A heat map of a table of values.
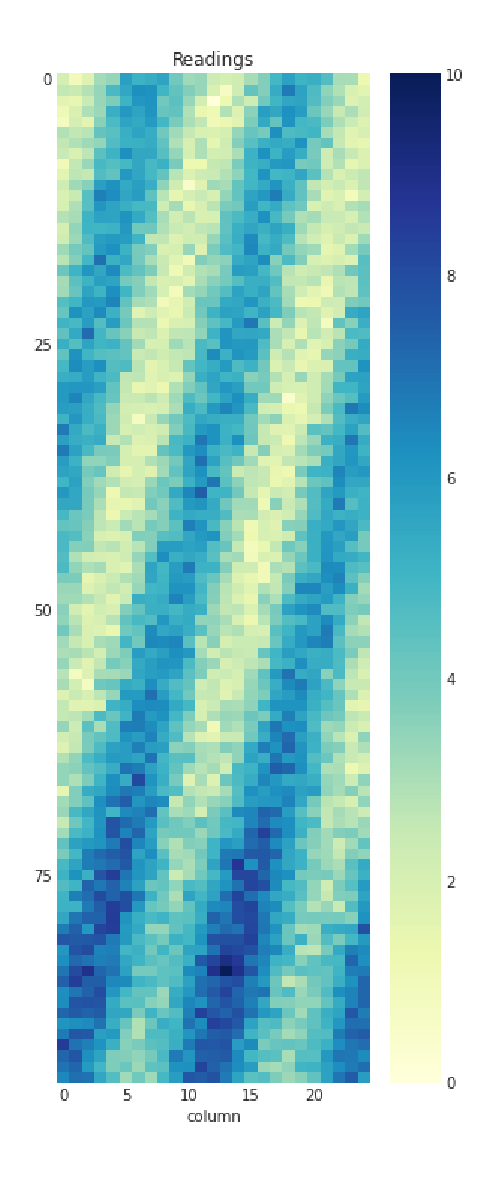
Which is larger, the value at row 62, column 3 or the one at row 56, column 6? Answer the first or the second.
the second
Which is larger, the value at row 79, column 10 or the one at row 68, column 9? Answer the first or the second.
the first
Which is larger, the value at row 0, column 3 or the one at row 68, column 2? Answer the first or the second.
the second
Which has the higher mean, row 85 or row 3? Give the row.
85
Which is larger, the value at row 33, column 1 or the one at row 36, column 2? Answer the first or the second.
the first
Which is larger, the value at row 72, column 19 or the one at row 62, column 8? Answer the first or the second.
the second
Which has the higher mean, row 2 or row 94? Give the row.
94
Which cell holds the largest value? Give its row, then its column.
84, 13
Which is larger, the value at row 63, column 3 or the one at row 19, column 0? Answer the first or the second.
the first
